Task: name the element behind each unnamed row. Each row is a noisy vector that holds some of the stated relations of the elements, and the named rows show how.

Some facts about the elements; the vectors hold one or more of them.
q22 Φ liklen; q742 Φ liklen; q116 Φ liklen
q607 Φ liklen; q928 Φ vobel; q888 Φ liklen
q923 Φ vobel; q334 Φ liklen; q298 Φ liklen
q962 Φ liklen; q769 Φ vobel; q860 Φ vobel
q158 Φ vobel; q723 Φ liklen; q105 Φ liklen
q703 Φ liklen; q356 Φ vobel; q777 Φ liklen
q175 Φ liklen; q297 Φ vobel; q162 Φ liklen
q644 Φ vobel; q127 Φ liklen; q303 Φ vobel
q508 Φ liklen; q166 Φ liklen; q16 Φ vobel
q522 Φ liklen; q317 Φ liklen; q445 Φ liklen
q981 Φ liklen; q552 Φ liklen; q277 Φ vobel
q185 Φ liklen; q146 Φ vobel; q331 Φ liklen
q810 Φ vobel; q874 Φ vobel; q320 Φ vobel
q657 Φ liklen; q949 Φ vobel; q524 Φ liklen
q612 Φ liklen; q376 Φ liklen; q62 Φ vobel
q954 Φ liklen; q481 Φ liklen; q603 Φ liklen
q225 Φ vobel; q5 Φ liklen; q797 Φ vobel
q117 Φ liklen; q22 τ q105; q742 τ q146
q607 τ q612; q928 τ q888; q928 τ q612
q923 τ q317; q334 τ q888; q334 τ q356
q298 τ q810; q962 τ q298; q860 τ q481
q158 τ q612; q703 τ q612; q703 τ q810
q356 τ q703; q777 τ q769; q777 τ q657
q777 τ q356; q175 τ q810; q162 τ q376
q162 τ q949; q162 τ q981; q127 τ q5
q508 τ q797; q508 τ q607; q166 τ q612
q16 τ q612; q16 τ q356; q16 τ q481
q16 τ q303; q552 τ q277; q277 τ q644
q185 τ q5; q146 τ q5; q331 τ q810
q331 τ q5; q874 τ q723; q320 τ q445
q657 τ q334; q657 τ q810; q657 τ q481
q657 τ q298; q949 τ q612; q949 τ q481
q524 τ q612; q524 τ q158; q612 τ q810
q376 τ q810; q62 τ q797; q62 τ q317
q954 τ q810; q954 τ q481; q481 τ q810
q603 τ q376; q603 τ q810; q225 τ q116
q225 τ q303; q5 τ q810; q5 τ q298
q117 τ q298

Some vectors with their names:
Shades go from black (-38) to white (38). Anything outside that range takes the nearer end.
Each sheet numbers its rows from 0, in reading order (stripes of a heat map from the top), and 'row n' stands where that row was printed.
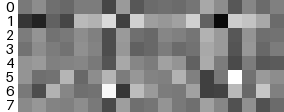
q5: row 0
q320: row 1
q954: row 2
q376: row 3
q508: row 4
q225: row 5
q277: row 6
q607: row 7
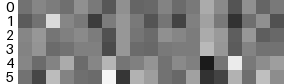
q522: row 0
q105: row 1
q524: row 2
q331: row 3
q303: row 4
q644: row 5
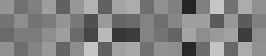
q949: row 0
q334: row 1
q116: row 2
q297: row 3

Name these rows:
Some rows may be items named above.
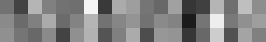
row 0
q644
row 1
q303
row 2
q146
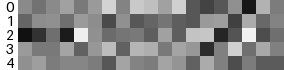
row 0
q923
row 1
q981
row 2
q445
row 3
q928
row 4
q508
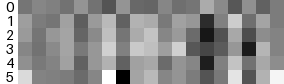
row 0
q522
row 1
q928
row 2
q797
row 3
q923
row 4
q949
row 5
q874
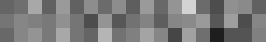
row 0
q552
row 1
q888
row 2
q317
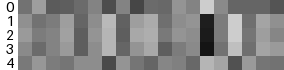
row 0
q742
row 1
q356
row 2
q158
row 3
q810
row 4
q162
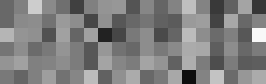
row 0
q22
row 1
q981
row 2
q723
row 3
q777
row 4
q508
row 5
q769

